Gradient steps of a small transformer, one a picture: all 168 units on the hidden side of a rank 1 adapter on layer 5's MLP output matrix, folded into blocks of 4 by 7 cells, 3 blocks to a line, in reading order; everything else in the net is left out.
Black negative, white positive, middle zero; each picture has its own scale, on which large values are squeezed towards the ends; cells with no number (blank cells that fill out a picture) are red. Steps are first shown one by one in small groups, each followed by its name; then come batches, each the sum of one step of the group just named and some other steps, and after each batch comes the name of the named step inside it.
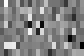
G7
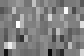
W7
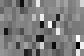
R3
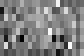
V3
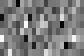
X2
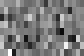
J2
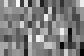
G7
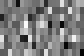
X2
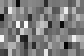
X2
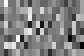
G7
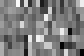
V3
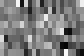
V3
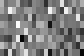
J2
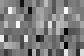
V3
